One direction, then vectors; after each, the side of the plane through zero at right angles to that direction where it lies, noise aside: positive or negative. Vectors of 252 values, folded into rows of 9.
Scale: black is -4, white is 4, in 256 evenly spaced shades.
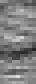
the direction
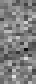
positive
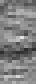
positive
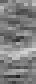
negative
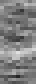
negative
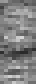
positive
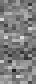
positive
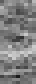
negative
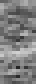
negative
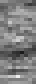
positive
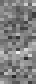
negative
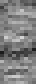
positive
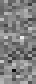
positive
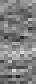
negative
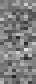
negative
